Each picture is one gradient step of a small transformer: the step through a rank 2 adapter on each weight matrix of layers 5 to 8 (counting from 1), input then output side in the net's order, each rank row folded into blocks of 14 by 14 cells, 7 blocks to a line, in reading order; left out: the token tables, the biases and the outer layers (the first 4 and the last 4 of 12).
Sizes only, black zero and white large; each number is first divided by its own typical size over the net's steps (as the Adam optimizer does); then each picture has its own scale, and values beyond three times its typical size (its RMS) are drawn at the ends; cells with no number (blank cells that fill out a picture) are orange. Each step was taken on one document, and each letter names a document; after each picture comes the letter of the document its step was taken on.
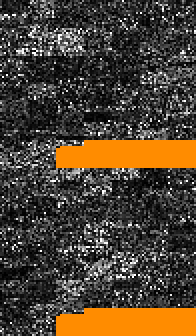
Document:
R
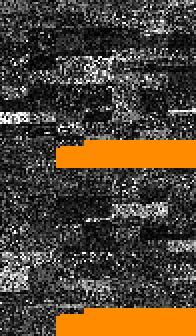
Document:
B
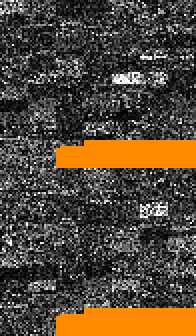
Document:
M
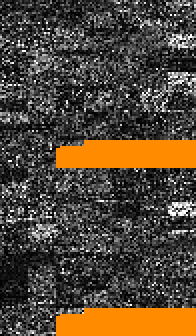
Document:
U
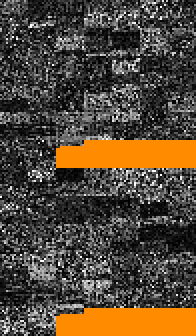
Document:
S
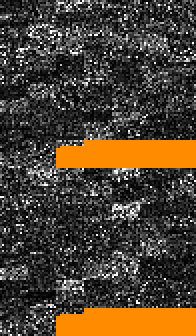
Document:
R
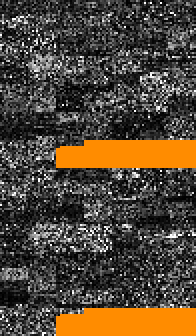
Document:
U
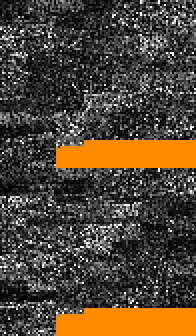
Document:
B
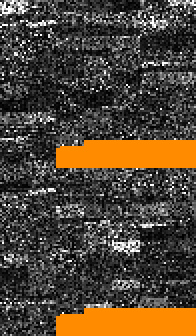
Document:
B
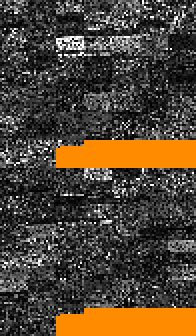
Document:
B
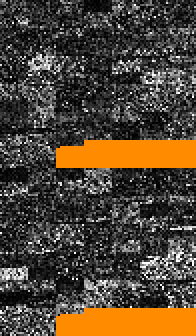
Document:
U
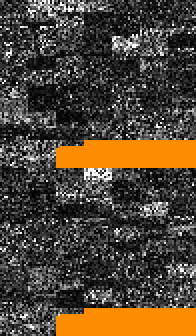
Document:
M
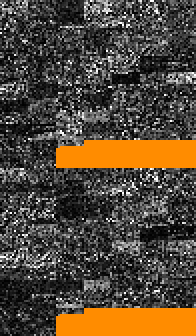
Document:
S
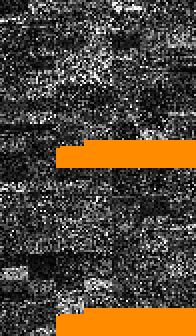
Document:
U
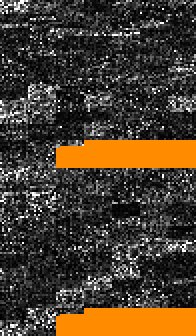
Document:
R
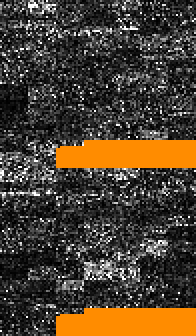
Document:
R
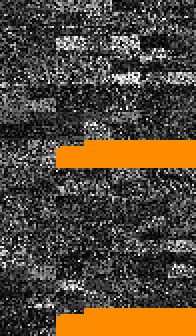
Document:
M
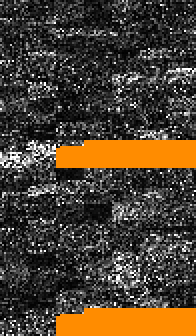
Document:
R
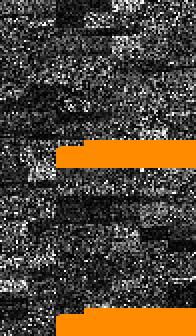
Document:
B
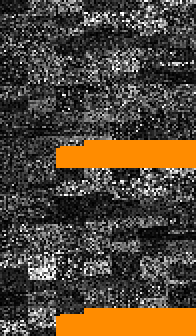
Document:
S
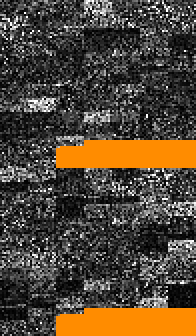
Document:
S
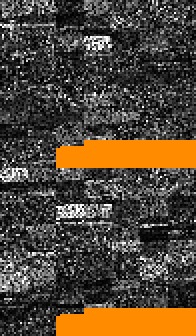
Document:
S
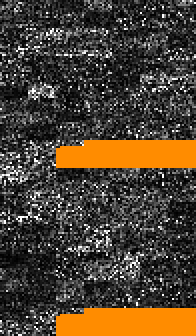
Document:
R
